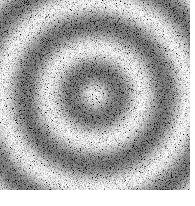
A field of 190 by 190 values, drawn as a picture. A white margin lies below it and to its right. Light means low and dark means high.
No single row or column stands out from its neighbours. There is no seam. Concentric rings centre on the centre.
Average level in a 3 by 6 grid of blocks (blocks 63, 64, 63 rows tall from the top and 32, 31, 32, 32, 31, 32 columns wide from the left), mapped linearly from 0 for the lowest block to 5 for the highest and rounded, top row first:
221122 / 205502 / 221122
